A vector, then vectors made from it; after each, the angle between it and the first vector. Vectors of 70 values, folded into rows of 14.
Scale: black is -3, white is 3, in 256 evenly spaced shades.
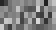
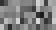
nearly parallel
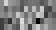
partly opposed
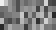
nearly opposite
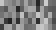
nearly opposite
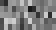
partly aligned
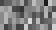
partly aligned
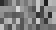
nearly parallel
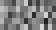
orthogonal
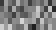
orthogonal
